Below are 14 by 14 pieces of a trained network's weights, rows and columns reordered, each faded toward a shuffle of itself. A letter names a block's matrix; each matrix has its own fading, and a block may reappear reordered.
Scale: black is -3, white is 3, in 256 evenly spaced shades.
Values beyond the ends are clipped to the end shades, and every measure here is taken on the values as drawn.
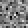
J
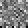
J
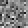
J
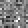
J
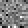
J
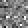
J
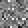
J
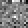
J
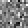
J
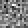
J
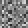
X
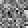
X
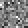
J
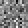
X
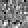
J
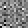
X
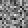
X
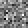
J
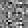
X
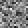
J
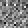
J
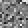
J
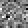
J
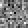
J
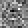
J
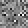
J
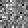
J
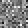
J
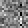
X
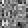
X
